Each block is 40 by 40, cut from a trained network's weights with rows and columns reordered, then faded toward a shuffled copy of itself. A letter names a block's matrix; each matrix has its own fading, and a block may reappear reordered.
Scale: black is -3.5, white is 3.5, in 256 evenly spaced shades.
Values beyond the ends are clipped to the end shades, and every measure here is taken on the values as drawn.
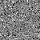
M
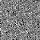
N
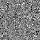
N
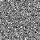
M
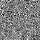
N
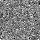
M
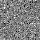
N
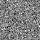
M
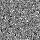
M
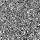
M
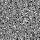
M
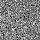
M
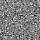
N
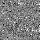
N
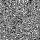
M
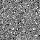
M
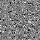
N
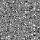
N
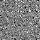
N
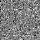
N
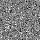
M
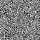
M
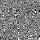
N
